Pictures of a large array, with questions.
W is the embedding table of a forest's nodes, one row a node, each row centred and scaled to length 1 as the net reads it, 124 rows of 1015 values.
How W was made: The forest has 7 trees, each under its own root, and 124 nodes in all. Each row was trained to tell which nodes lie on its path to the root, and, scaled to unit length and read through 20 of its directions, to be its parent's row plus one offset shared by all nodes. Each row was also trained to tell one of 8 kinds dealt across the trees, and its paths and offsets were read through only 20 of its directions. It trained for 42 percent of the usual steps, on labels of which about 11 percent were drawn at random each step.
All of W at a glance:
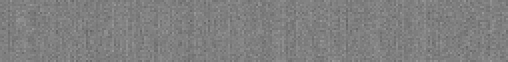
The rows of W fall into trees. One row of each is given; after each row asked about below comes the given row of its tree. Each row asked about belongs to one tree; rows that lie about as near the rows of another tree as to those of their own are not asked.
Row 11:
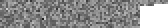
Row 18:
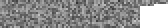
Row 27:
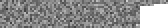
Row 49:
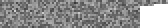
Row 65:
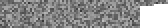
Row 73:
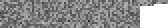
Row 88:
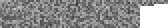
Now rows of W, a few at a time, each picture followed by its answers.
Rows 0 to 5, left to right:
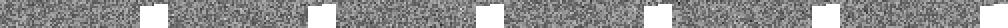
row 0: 73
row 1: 49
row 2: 65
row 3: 49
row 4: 18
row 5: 11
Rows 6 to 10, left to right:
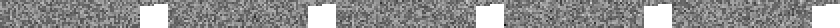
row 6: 65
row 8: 11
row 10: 18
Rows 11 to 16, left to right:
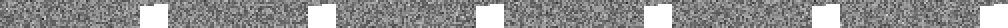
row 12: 73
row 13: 88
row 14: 18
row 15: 65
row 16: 11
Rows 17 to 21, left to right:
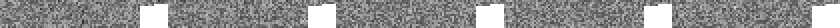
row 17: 49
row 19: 65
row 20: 88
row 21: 49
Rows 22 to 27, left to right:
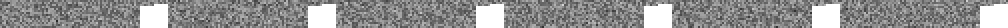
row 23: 65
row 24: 18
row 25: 65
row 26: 18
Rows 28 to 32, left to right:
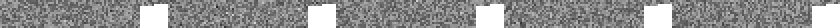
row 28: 49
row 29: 49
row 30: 11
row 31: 18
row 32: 73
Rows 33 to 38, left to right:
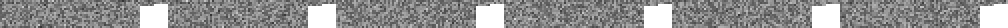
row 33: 11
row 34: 65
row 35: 18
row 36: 73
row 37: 65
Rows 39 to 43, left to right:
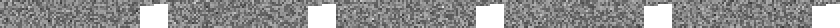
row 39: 73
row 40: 65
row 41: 65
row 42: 49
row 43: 49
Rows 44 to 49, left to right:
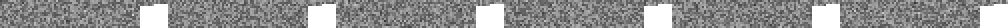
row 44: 27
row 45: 27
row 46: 11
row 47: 73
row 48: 49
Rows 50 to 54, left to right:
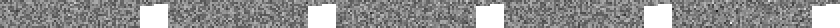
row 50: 49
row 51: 27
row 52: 73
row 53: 65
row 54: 88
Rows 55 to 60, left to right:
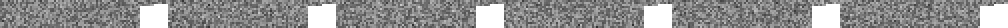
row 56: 65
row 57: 18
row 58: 65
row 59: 18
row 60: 88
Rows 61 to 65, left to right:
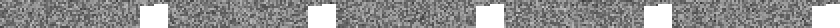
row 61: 11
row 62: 73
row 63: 88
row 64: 88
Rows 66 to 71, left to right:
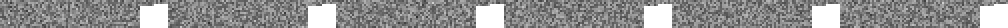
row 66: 88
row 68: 65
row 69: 88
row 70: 18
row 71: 27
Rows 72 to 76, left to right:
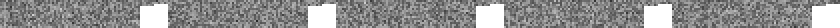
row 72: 18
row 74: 65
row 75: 18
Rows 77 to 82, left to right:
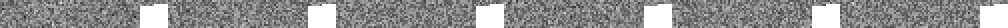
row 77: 18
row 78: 73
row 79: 49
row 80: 49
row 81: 18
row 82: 88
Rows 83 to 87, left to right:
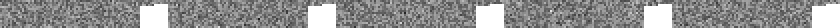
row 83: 65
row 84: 27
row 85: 18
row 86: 49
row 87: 27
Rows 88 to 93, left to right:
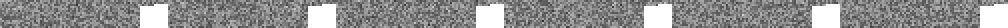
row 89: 49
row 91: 73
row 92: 27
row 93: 49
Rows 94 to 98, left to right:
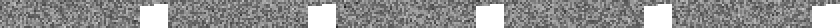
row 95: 65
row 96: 73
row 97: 49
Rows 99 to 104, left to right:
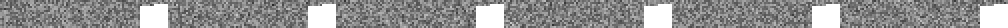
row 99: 18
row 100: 27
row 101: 49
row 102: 11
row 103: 27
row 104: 73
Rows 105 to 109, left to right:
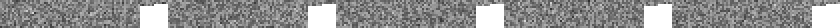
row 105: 73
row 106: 49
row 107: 18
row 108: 18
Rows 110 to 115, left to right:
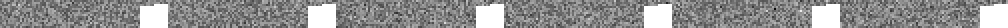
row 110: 88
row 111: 49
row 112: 73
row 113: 73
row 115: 27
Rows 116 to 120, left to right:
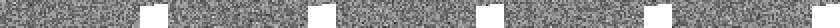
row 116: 73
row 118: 18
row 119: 11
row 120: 11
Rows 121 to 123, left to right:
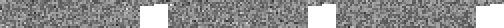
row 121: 11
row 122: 73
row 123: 27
